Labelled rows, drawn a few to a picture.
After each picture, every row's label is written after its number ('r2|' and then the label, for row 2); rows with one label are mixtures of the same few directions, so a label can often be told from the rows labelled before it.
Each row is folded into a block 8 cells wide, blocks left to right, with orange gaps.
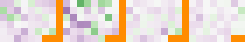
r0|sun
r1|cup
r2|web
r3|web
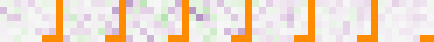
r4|sun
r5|web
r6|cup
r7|sun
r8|cup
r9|cup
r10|cup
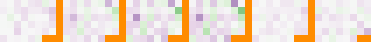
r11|web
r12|web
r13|web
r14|web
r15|web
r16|web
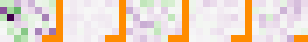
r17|sun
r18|web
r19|cup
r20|cup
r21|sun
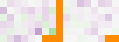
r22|web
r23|cup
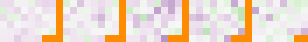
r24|sun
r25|cup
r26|sun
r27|web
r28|sun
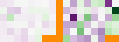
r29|sun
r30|web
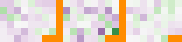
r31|sun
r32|web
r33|sun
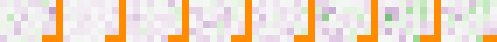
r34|web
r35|web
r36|web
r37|cup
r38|web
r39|sun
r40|sun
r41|sun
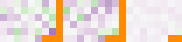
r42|web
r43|sun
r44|web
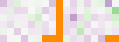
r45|cup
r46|web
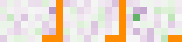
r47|web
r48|cup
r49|sun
